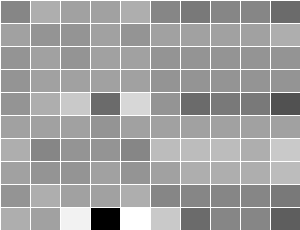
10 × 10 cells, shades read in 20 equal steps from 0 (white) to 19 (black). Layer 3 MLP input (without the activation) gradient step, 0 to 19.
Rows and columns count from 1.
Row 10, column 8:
9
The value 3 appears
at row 5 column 5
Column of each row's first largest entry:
10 2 1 1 10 4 2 2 10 4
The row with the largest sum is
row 5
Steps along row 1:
down up same down up up down same up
